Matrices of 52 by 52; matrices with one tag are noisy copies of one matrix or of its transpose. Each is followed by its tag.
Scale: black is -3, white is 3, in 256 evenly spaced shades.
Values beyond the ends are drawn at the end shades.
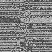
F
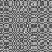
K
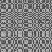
K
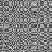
K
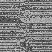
F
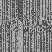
F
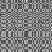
K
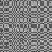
K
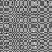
K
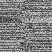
F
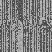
F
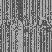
F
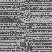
F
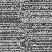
F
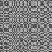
K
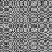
K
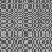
K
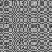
K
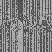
F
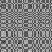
K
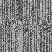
F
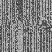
F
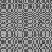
K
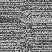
F
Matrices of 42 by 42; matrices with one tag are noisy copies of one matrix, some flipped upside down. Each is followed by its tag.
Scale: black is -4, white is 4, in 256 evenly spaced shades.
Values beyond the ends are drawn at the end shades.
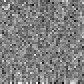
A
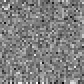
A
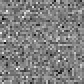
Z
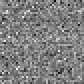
Z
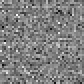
Z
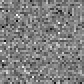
Z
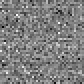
Z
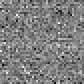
Z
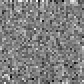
A
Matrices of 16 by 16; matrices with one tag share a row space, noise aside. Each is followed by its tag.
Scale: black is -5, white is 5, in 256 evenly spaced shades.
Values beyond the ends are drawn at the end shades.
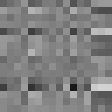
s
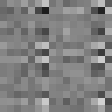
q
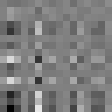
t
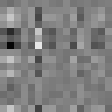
t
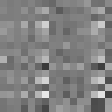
q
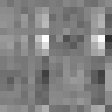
q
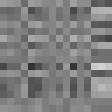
s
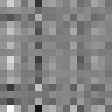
t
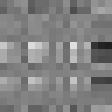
s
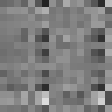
q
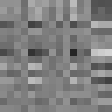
s
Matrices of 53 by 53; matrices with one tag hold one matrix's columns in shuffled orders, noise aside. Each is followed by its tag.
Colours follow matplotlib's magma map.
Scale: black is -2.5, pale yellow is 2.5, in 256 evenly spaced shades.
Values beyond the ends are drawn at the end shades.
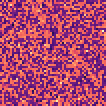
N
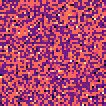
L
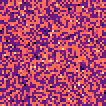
L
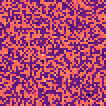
N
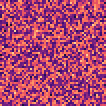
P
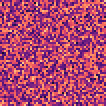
L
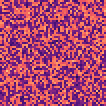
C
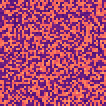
P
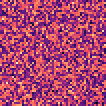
P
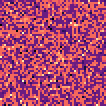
N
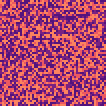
P
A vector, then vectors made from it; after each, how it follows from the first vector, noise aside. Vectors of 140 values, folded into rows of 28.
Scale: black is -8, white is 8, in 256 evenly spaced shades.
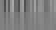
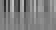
scaled up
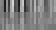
scaled up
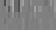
partly zeroed
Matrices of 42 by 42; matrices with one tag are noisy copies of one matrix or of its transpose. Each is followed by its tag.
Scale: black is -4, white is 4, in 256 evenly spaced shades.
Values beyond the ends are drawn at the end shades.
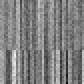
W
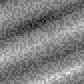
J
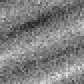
J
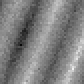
J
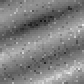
J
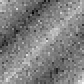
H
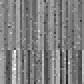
W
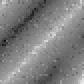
H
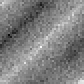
H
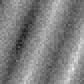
J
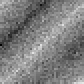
H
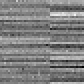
W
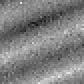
J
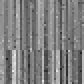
W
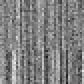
W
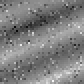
J
